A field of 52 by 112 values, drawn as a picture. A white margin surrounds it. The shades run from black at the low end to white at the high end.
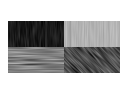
It is made of 2 by 2 panels. Panel 1,1: very low, streaked downward, faint in contrast. Panel 1,2: high, streaked downward, faint in contrast. Panel 2,1: middling, streaked across. Panel 2,2: low, slanting down to the right.
